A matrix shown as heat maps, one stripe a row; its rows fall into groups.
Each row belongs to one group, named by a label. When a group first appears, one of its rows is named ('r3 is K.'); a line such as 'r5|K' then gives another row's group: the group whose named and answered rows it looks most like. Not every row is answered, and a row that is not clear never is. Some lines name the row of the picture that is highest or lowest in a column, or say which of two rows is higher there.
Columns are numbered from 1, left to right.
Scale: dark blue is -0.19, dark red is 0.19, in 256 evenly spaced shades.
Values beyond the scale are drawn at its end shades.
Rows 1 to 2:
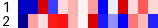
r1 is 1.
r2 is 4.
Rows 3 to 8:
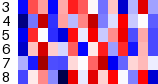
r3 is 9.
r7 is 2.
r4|1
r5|1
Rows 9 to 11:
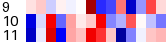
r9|9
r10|1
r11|2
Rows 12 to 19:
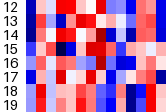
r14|4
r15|2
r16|4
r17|4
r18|9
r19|9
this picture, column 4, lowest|15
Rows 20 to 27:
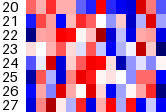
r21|9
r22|4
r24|2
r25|9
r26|4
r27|1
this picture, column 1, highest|20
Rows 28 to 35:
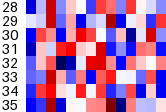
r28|1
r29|2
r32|2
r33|1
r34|1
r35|2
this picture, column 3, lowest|31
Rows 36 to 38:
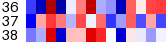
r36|2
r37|1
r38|2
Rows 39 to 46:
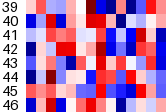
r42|4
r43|1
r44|1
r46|2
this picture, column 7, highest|39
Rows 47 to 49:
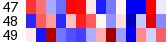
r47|9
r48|9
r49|2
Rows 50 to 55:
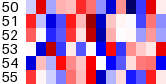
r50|9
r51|9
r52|9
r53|2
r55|9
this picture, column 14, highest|53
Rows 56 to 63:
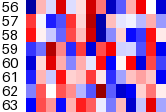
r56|4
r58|9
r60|1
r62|4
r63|9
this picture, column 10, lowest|62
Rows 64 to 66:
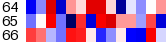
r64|2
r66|9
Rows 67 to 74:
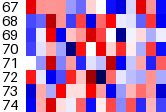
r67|4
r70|1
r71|2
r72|9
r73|4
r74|1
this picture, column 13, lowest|71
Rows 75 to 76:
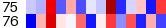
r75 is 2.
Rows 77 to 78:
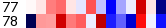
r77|4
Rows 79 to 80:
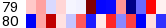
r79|9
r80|1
